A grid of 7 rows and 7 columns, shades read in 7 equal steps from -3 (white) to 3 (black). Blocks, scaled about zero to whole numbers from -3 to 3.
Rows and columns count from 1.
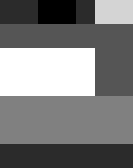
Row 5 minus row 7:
-2 -2 -2 -2 -2 -2 -2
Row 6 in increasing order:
0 0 0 0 0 0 0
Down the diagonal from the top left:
2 1 -3 -3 0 0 2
